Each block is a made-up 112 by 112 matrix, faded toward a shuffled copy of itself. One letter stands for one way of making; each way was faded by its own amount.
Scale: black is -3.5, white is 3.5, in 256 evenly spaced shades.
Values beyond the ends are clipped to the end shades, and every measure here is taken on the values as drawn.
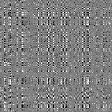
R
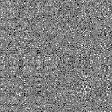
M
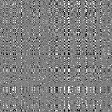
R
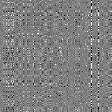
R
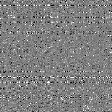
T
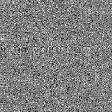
M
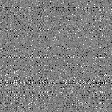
T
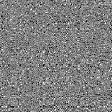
M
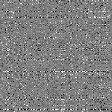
T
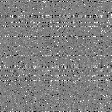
T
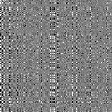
R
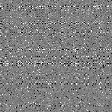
T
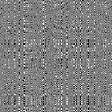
R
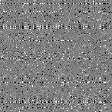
T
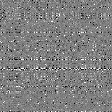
T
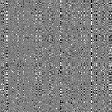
R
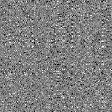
M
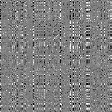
R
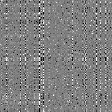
R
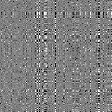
R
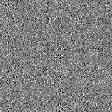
M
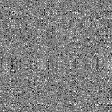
M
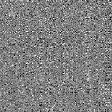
M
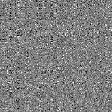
M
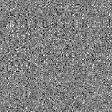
M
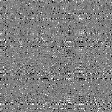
T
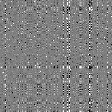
R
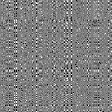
R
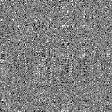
M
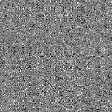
M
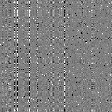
R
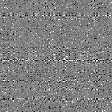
T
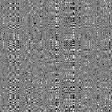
R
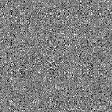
M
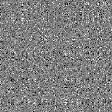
M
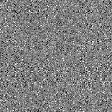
M
